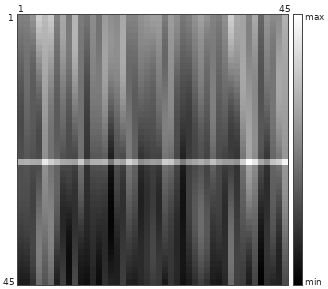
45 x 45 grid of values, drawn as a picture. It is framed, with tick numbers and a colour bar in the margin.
Slope: up to the top. Grain: streaks running down. Odd lines: row 25.
